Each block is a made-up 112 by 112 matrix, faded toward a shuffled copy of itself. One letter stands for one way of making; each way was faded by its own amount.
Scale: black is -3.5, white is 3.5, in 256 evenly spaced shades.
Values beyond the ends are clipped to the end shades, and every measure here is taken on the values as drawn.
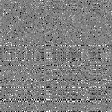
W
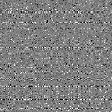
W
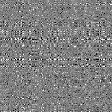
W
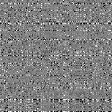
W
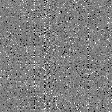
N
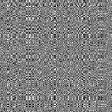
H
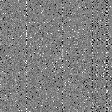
N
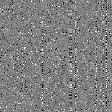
N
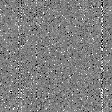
N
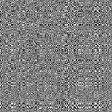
H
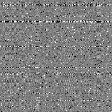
W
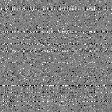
W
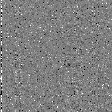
N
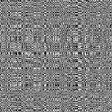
H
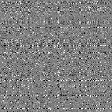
W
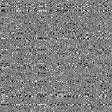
W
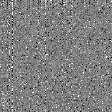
N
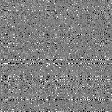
W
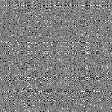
W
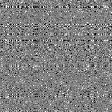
W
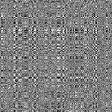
H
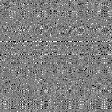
W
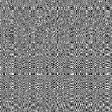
H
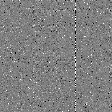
N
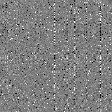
N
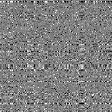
W
